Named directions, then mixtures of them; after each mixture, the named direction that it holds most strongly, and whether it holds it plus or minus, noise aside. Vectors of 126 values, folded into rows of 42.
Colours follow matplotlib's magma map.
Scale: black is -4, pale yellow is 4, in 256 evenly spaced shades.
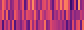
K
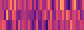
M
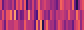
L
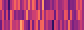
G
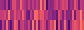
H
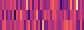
L, minus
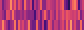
M, plus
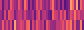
K, minus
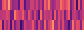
G, minus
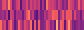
H, minus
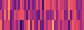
G, minus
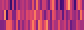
M, minus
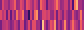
L, minus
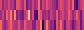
L, plus
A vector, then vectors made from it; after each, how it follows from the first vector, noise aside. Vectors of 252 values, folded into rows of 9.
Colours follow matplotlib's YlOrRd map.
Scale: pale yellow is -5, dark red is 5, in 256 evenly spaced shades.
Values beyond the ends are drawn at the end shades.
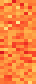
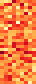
scaled up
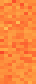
shrunk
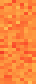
shrunk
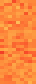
shrunk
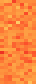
shrunk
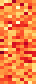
scaled up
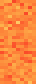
shrunk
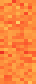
shrunk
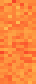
shrunk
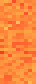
shrunk
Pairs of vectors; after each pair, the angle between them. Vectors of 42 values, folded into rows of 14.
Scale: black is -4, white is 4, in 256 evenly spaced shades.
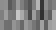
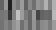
partly aligned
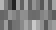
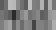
partly opposed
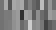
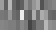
nearly opposite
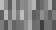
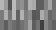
nearly parallel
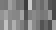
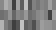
partly opposed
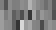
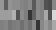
orthogonal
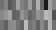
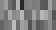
partly aligned
